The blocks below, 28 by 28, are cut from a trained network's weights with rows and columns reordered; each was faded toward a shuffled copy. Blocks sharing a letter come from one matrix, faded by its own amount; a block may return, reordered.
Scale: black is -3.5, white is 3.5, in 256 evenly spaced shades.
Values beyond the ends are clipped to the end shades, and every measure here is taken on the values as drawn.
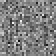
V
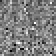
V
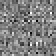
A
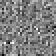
V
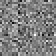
A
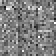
V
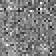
V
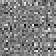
A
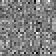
A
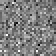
V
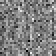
V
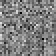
V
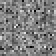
V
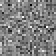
A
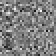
A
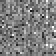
V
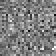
A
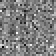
V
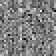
V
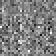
V
